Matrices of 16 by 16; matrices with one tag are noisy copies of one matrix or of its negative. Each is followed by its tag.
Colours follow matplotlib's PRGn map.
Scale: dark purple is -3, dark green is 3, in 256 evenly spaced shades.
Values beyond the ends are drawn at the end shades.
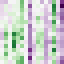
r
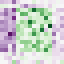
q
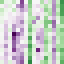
r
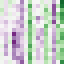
r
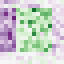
q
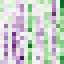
r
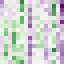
r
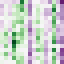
r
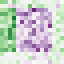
q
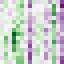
r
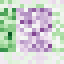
q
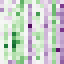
r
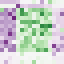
q
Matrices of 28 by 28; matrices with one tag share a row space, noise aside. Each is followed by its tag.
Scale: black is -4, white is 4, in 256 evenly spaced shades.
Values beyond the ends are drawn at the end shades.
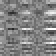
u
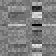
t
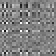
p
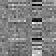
t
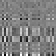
p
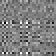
p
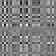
p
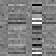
t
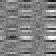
u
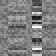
t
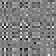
p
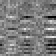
u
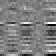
u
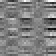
u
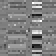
t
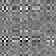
p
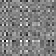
p
